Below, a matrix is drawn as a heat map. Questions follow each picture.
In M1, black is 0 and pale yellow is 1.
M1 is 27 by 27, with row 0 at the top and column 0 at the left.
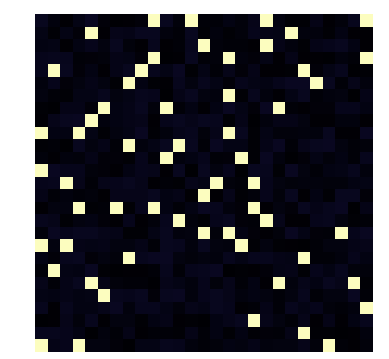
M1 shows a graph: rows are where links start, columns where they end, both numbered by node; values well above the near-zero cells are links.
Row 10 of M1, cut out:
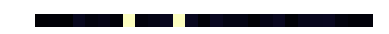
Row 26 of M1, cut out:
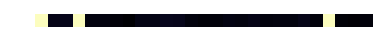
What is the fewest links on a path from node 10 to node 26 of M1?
5
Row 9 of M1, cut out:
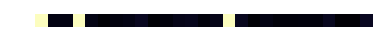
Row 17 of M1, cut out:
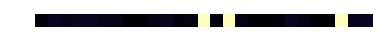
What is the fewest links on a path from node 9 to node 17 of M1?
2
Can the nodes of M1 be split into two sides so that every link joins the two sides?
no
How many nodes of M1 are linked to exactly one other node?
9
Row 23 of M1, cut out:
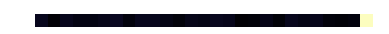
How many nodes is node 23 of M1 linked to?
1
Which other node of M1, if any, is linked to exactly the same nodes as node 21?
none
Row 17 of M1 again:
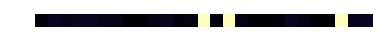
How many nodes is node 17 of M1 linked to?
3
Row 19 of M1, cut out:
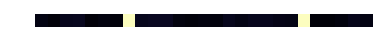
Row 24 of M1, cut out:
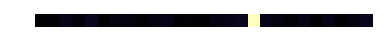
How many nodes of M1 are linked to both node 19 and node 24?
0
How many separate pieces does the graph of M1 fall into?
1
